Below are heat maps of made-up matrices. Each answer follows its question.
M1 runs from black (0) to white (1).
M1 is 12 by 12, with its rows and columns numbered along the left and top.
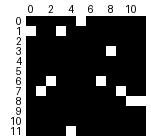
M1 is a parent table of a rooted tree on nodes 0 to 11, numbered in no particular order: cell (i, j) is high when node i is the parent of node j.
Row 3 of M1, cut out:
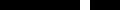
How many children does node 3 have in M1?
1
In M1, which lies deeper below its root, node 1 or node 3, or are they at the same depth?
node 3
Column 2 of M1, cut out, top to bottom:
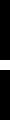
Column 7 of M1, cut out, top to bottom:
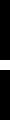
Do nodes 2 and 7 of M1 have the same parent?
yes
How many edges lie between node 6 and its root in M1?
0
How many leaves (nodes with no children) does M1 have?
5
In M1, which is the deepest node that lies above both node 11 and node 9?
7
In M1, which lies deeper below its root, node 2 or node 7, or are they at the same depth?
the same depth
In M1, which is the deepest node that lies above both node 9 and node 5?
7
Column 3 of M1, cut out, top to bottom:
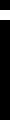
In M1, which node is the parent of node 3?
1
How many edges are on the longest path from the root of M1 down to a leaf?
6
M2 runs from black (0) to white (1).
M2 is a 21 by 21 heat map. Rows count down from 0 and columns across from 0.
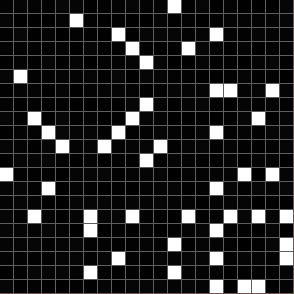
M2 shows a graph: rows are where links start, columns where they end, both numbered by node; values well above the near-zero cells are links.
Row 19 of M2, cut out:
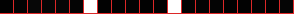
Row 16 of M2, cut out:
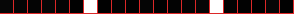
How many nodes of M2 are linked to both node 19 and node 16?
1
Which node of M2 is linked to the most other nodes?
node 15
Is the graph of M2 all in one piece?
no
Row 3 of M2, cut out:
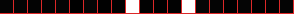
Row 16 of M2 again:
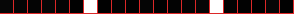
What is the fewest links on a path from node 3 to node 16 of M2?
3
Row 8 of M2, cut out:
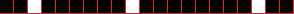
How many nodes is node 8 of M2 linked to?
3
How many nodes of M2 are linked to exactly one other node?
6
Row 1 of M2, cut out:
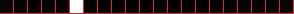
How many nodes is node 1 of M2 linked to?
1
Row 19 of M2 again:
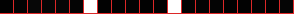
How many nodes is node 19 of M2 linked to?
2
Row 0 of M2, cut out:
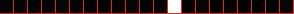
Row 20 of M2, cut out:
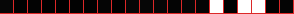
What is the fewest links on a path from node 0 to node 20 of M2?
3
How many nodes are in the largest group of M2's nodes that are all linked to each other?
3
